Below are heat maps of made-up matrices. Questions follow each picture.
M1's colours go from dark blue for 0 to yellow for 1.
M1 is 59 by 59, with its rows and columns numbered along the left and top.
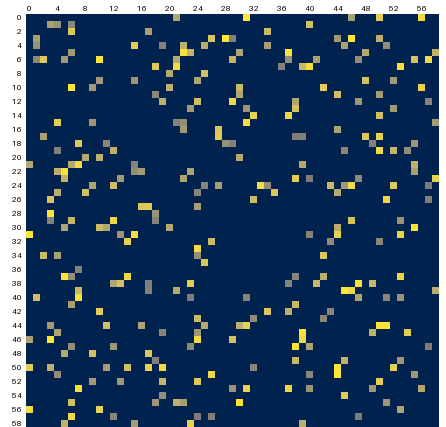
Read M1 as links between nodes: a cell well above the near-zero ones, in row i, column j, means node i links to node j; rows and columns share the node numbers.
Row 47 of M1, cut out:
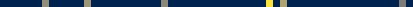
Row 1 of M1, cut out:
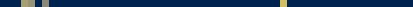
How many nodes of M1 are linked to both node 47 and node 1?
2
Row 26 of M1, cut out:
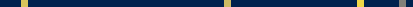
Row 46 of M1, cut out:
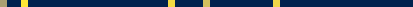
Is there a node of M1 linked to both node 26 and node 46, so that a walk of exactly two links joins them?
yes
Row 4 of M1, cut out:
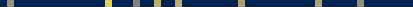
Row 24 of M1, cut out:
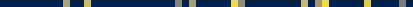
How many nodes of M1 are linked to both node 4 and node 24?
3
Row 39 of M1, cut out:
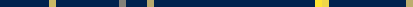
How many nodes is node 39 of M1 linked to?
6
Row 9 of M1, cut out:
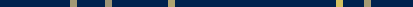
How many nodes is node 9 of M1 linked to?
5
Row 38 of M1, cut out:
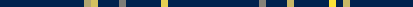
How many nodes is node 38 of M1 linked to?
8
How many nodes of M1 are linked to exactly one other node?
3
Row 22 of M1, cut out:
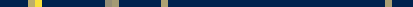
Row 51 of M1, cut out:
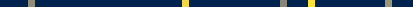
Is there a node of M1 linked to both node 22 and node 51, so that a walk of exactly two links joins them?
yes
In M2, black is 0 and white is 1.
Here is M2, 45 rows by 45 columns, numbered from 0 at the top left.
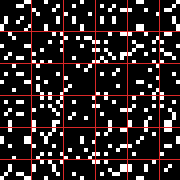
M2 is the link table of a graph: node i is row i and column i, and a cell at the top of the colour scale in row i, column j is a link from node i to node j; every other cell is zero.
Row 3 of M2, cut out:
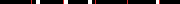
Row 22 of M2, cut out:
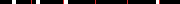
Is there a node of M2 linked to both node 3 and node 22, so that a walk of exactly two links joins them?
yes
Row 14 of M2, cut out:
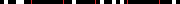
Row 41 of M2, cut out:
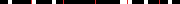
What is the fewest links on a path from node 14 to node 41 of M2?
2
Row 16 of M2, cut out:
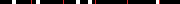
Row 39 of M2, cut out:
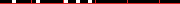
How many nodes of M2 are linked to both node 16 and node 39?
4
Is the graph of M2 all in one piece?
yes
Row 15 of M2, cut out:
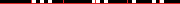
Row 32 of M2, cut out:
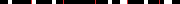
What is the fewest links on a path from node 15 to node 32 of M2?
2
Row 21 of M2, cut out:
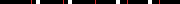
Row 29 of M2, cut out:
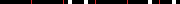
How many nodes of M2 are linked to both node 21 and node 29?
2
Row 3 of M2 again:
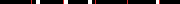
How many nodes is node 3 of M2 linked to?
4
